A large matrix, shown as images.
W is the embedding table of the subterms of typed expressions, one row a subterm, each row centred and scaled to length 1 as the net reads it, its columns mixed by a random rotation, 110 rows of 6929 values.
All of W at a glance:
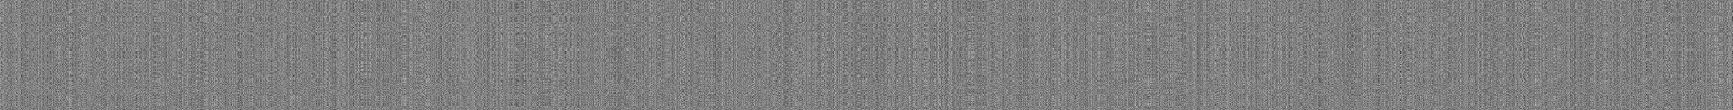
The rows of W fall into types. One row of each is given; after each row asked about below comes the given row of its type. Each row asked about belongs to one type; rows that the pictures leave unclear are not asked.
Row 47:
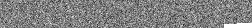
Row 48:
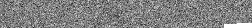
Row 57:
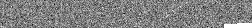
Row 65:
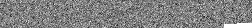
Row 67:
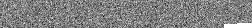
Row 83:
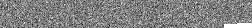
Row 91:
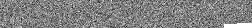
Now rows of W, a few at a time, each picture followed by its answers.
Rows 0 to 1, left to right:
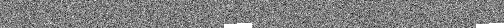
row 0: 47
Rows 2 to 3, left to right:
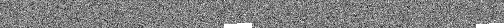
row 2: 65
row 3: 67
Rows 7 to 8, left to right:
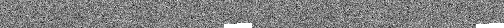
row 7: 67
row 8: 67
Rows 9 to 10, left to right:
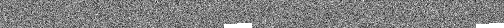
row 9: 91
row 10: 91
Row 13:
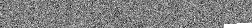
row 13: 65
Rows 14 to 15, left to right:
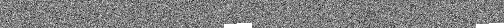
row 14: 47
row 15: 65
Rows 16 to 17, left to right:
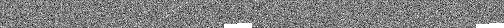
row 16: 57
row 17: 83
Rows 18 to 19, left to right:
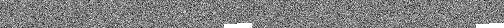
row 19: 83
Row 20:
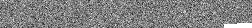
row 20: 83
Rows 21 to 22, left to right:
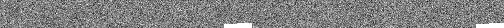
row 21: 91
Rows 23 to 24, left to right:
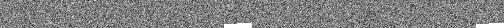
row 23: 47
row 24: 65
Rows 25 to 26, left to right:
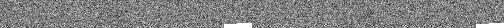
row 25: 48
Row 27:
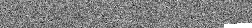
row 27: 67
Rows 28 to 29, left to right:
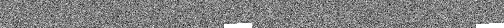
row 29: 83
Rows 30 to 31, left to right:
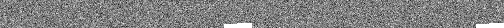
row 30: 91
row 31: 57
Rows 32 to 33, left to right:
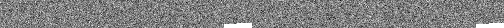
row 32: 47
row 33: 47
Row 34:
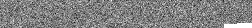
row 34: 91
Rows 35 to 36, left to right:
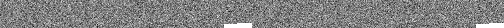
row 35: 83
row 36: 83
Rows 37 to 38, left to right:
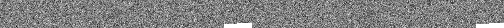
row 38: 65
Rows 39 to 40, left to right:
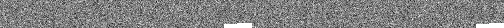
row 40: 57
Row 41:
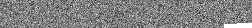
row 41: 65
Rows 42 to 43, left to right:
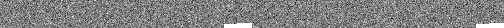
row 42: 47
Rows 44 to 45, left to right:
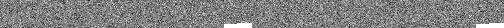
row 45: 83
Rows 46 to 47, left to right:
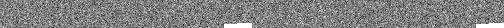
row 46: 57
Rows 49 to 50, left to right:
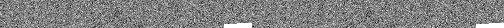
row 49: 65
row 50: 65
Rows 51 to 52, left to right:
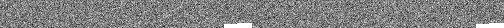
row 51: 83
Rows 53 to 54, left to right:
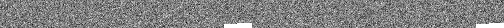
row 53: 83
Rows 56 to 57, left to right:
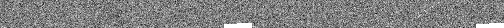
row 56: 48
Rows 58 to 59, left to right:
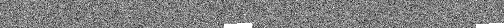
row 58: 65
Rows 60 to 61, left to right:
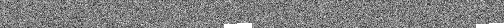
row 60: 67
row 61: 47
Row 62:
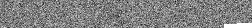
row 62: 48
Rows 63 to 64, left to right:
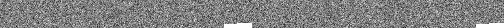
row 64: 83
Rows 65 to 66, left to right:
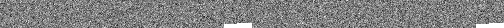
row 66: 47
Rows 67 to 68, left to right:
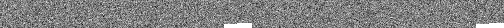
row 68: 65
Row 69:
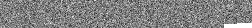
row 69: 47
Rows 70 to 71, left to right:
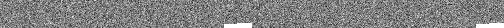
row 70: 47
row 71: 83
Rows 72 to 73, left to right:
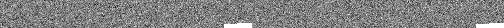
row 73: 91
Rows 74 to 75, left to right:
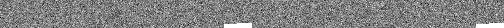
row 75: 65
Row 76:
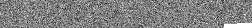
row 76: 65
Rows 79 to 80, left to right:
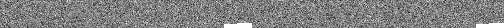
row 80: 47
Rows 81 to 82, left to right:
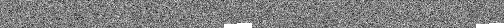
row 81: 47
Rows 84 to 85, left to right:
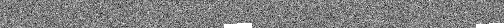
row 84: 91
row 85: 67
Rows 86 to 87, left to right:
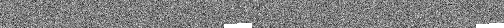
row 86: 57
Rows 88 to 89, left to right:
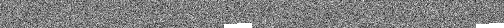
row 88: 83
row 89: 91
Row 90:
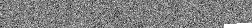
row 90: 65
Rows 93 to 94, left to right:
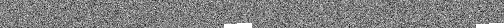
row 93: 67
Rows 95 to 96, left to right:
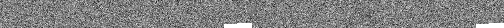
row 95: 57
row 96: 48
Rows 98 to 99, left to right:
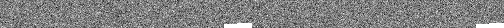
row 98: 57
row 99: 83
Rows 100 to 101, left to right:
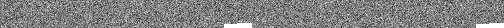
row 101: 91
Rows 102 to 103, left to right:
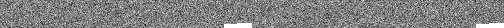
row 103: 91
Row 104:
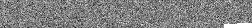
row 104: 67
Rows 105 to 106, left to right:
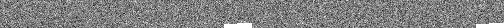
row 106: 47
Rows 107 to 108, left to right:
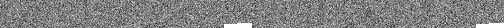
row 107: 83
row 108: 65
